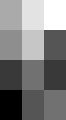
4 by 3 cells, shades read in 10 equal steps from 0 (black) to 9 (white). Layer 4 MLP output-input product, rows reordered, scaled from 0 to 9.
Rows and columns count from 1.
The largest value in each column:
6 8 9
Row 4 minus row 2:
-5 -4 1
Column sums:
13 22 18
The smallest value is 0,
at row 4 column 1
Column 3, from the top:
9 3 2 4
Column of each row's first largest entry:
3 2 2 3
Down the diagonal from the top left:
6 7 2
